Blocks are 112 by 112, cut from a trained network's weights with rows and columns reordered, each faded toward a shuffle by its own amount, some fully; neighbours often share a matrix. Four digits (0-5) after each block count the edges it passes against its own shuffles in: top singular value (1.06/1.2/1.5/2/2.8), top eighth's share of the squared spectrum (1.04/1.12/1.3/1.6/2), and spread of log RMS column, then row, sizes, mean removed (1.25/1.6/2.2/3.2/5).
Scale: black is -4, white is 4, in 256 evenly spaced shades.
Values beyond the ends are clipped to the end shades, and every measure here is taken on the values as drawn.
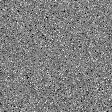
0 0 0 0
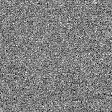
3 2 1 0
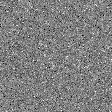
0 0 0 0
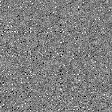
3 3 2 2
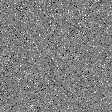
0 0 0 0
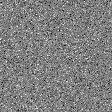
0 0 0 0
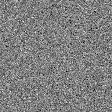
0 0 0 0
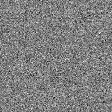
3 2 0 1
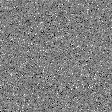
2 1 0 0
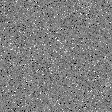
1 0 0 0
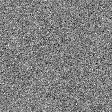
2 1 0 0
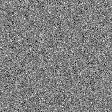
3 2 0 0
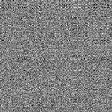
4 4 2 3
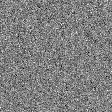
1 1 0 0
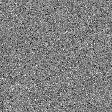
1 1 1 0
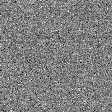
2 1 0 0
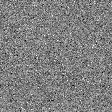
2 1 0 0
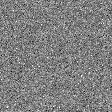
1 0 0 0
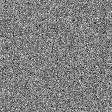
1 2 0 0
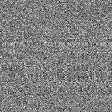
4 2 0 2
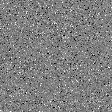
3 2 0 1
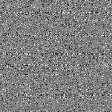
4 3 1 3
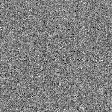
2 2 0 1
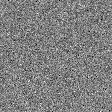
0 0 0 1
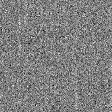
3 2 0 1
